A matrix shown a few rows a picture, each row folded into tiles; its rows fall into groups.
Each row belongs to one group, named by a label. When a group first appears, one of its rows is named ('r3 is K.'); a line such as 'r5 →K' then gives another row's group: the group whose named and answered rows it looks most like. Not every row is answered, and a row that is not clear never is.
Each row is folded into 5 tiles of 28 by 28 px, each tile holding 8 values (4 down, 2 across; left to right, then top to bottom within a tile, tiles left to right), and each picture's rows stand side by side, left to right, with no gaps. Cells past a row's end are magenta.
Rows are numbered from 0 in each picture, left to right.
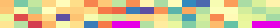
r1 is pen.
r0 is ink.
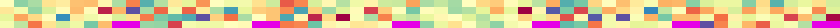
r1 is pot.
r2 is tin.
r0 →ink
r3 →ink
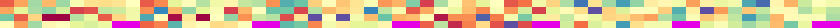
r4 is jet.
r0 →tin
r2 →pot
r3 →ink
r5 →pen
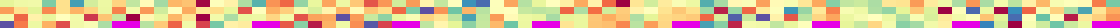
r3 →pen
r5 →pot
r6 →ink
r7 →pot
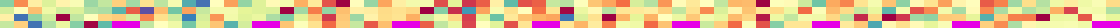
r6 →tin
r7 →tin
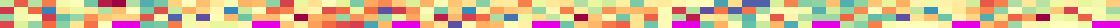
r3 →tin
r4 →ink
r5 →pen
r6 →pot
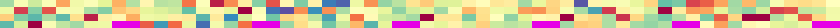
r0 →pot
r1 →ink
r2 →pen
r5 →tin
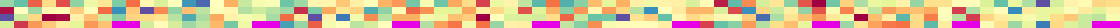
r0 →jet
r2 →pot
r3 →jet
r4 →pot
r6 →ink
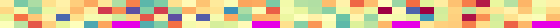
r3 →jet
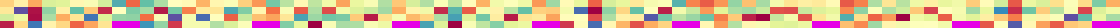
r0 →tin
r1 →pot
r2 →pot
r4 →tin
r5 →tin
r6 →tin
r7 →tin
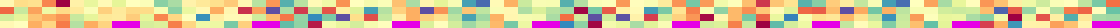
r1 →ink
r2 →pot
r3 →pen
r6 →pen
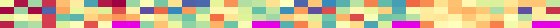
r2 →pen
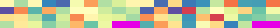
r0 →pen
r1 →pen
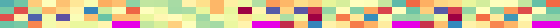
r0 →pot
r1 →ink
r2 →tin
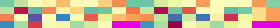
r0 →pot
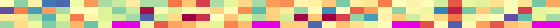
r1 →jet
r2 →tin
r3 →tin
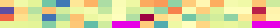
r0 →pen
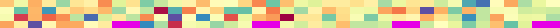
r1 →pot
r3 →pen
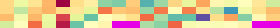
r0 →jet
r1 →pot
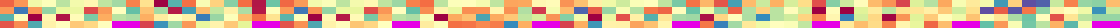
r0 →tin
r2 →tin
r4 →tin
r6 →jet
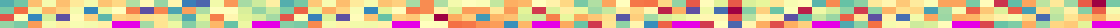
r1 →pen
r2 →pot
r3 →ink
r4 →ink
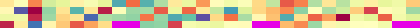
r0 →tin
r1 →pot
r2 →tin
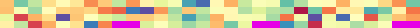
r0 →ink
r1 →pen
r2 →pot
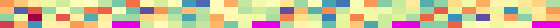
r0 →tin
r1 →pen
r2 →pen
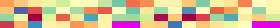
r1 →tin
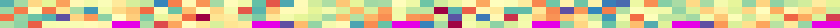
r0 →pot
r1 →jet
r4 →pen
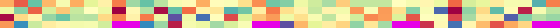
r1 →pot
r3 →tin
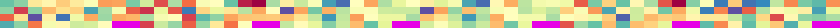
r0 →pot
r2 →pen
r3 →pen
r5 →pen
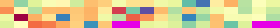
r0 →ink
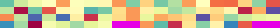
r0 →pot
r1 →ink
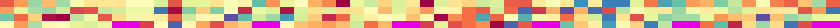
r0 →tin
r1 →tin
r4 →pen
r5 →ink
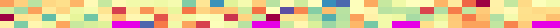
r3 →jet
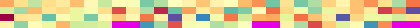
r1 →pot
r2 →ink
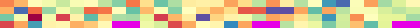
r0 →tin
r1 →ink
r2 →pen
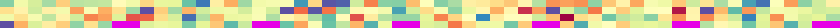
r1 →pen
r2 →pen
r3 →ink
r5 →pen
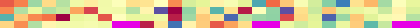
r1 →tin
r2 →pen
